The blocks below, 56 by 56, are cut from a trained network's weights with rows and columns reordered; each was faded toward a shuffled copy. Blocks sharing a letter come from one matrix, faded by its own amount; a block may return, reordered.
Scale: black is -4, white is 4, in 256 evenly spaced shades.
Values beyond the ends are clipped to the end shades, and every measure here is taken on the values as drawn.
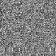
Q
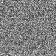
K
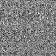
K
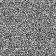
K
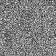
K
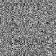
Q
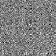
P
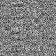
K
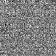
K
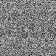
K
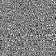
P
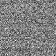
K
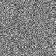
Q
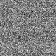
K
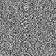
Q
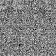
K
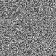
K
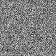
K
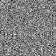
P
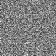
K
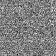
K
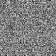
K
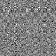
P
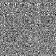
P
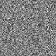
Q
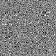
P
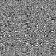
P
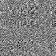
Q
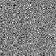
P
